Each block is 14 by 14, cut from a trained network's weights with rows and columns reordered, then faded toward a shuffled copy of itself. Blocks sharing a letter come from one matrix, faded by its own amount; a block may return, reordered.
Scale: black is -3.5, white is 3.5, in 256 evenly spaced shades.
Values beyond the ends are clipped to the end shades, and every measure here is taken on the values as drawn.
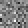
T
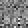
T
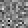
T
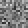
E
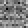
T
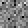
E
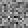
T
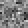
T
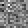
T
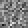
T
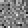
E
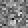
T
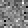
E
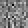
T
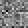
T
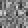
T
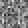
T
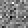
E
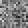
E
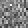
T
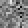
T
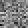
T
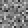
E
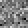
E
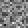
T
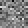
T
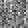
T
